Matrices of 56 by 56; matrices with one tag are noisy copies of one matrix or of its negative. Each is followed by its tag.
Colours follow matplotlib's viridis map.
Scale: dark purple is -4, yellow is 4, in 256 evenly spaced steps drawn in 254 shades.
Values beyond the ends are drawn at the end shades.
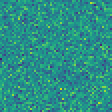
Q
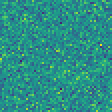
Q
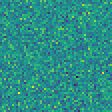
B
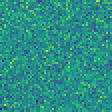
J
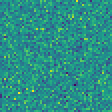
B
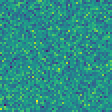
J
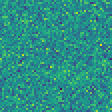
Q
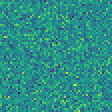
B
